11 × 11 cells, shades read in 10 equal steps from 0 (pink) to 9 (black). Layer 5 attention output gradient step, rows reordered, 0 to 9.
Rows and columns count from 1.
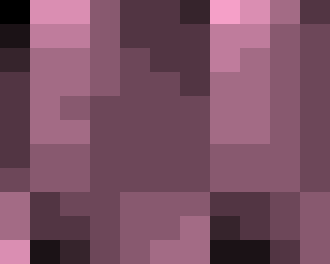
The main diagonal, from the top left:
9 2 3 4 5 5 5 4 6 5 4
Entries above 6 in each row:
2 1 1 0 0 0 0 0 0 1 4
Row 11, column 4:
5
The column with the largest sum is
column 1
